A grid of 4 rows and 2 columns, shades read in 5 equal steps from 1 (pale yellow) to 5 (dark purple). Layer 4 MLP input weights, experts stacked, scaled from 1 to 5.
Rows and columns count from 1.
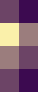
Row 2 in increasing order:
1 3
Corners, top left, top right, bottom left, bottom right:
4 5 4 5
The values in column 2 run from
3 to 5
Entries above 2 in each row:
2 1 2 2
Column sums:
12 17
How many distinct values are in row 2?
2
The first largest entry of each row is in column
2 2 2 2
